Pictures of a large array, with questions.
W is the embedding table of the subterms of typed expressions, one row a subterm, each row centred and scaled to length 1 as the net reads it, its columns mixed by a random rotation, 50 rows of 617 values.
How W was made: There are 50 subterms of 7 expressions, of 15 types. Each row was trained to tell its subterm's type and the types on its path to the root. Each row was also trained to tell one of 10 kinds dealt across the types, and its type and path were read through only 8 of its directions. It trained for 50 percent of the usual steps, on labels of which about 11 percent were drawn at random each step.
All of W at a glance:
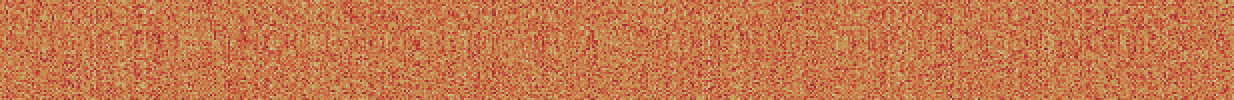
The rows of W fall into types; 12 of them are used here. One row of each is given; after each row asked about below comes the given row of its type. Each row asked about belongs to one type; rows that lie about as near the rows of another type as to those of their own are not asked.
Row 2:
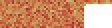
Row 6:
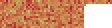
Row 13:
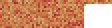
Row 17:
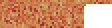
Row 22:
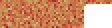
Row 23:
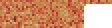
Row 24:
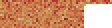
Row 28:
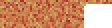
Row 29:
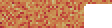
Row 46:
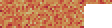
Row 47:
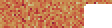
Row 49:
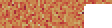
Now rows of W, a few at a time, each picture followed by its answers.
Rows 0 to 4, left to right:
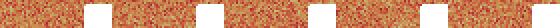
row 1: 6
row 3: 46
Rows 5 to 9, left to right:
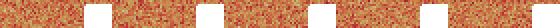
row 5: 6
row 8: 46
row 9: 24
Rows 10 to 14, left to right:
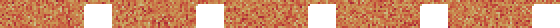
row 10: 2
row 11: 22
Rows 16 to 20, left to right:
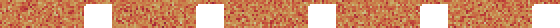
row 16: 23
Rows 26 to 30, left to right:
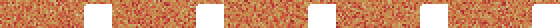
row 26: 2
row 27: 47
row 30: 47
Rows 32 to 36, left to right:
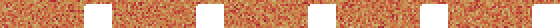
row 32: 22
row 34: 46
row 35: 28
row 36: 23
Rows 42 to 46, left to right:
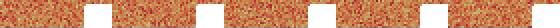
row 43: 22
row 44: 6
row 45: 47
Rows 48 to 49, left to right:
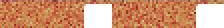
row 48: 24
